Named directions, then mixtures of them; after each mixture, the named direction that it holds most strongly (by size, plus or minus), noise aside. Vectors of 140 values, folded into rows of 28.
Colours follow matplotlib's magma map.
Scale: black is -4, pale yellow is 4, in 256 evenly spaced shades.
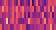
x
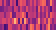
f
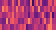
x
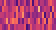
x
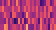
f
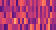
f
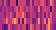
f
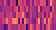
f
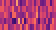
f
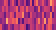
x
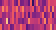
x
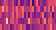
x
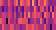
x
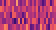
f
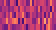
f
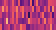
x
